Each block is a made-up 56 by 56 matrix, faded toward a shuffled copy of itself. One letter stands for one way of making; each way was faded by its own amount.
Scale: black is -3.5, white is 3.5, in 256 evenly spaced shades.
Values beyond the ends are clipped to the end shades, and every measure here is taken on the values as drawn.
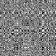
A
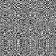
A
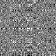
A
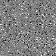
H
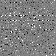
H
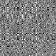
A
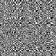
A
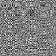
A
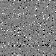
H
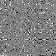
H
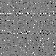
H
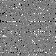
H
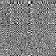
A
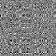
A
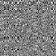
A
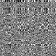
A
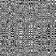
A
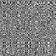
A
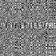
A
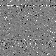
H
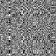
A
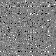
H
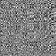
A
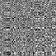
A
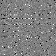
H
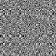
A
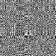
A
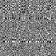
A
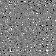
H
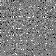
H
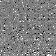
H
